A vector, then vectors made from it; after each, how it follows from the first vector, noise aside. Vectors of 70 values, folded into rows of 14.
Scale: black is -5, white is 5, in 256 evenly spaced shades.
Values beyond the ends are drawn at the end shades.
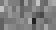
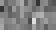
negated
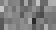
copied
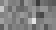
sign-scrambled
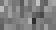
copied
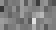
negated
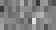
negated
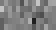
copied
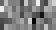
scaled up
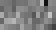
wrapped around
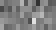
negated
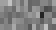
wrapped around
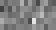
negated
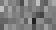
copied
